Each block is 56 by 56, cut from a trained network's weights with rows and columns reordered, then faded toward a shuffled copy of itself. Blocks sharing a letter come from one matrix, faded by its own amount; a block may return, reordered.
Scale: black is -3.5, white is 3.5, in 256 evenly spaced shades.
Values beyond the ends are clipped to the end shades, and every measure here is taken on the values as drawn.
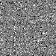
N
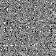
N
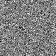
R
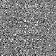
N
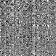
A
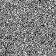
R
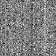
A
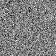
R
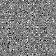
N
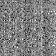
A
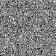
N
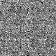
N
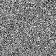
R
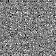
N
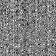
A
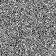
R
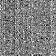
A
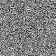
R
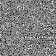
N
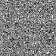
N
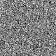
R
